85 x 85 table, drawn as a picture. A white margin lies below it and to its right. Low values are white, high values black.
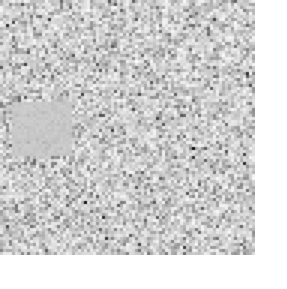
There is no seam. There are no regular stripes. Fine speckle covers the field. In the middle left lies a patch that is calmer than the rest. The middle left is the calmest part.
